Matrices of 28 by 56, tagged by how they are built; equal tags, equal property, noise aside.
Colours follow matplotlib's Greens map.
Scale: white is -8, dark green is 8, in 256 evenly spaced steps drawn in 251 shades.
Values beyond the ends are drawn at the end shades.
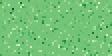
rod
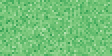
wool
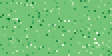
rod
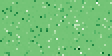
rod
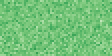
wool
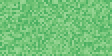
wool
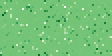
rod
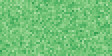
wool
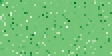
rod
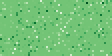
rod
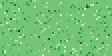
rod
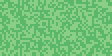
wool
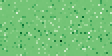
rod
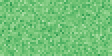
wool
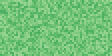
wool
